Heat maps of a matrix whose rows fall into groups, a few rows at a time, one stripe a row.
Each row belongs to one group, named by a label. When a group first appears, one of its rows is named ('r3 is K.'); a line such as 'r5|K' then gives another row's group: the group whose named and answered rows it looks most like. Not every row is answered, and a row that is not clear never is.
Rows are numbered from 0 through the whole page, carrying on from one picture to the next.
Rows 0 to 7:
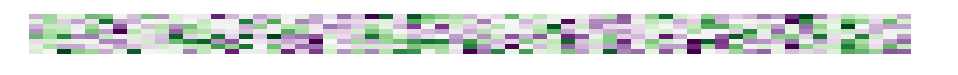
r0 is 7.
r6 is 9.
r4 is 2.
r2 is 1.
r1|9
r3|1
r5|7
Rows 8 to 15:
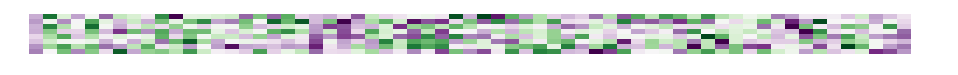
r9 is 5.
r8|1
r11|5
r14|7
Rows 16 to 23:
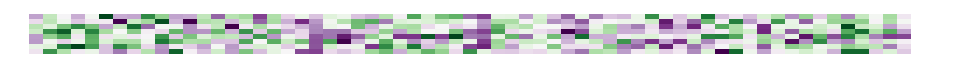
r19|2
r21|5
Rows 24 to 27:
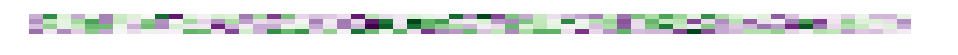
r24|1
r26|7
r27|5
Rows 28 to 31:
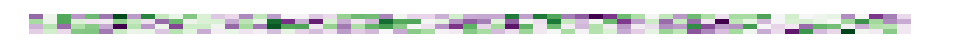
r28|1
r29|2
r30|5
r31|7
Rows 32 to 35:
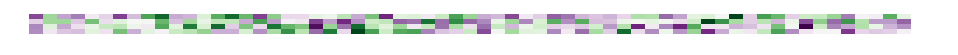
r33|1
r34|5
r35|5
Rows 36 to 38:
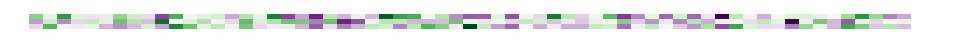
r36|2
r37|5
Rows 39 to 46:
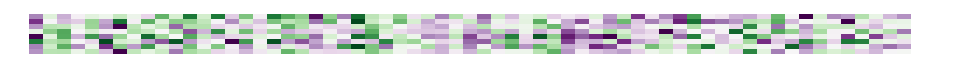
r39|5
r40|5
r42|2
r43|1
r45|1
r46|1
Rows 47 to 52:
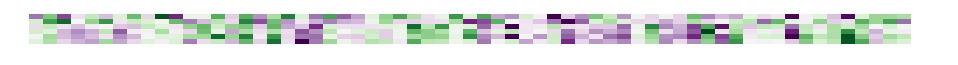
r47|5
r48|2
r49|9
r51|9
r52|9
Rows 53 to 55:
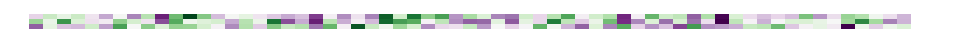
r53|7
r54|2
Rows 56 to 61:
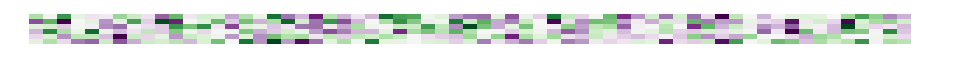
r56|2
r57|5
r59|7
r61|9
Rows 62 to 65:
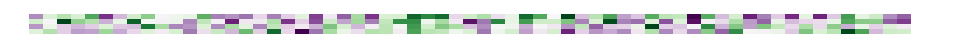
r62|7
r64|9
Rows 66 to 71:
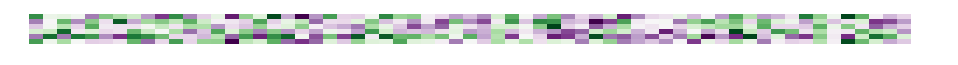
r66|2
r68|1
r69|2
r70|5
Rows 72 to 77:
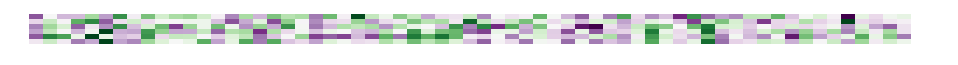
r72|5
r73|7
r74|1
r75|9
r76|7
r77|9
